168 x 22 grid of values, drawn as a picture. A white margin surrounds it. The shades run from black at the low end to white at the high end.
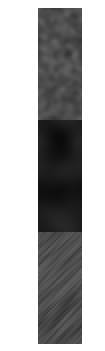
The table splits into 3 rows of 1 panel. Panel 1,1: low, blotchy, faint in contrast. Panel 2,1: very low, smooth, faint in contrast. Panel 3,1: low, slanting up to the right, faint in contrast.
